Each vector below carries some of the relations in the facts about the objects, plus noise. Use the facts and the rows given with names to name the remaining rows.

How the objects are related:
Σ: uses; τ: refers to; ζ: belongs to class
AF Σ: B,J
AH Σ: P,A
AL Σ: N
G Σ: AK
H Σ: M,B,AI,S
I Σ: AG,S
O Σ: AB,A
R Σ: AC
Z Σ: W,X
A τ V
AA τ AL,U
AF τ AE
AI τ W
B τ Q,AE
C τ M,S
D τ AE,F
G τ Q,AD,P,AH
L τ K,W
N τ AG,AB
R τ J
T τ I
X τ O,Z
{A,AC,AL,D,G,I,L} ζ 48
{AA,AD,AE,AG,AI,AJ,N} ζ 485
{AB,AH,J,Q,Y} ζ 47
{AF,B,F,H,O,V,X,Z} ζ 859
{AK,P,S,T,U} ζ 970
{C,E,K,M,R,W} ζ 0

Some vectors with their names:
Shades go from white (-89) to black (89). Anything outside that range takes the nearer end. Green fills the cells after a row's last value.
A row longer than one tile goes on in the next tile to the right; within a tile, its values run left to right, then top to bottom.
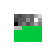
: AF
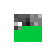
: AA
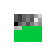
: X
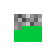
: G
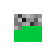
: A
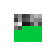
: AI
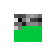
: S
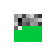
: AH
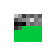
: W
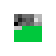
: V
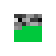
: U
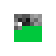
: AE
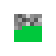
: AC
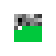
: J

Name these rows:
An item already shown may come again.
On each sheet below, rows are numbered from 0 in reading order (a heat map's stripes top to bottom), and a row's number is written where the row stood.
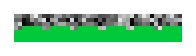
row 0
N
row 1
U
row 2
AK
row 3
F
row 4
AB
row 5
Y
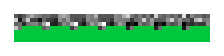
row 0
AK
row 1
AJ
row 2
AA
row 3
AA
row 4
M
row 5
E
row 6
R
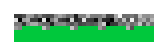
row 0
U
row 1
S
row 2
T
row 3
AG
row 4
L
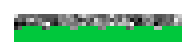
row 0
C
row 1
AA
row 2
I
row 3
AL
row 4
AD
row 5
H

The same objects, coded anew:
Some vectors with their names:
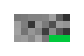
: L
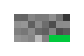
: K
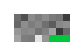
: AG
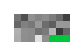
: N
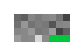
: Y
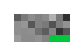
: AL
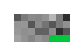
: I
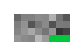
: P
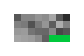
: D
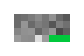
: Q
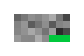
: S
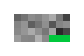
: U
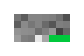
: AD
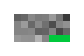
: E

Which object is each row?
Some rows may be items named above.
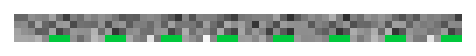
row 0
R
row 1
V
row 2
AE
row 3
AI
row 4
L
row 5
AL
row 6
X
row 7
AJ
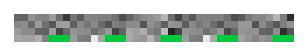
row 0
C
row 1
AD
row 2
T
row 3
AD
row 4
I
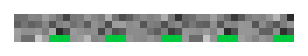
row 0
H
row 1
A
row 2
AC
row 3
F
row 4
I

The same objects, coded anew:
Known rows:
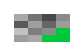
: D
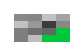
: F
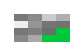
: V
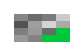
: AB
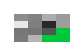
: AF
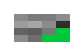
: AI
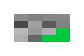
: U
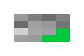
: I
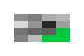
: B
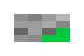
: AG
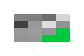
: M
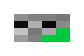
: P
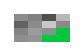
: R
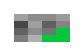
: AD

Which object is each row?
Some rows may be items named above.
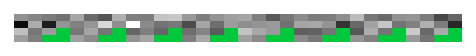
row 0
P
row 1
C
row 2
X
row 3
AE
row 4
A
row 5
AI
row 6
Y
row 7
L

